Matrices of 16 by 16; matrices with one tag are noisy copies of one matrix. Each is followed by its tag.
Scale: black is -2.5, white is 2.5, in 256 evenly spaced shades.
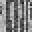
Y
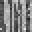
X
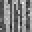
X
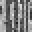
Y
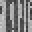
Y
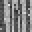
X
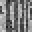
Y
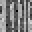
Y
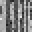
Y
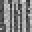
X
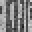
Y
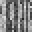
Y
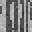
Y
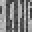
Y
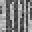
Y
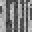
Y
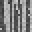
X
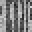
Y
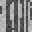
Y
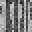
Y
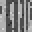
Y
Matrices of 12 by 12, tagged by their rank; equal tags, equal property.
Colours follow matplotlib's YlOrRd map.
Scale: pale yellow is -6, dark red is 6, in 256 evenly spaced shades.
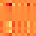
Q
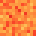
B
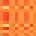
Q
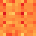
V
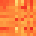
V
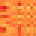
V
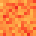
B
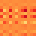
Q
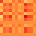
Q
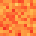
B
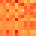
V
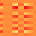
Q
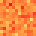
B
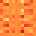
V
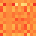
V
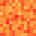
B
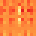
V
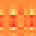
Q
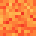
B
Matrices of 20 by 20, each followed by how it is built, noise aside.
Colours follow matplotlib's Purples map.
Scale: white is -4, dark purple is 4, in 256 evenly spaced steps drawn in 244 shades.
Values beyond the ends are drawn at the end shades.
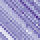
Toeplitz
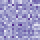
low rank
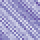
Toeplitz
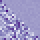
lower triangular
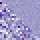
lower triangular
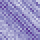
Toeplitz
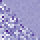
lower triangular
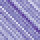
Toeplitz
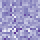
low rank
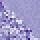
lower triangular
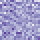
low rank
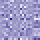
low rank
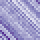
Toeplitz
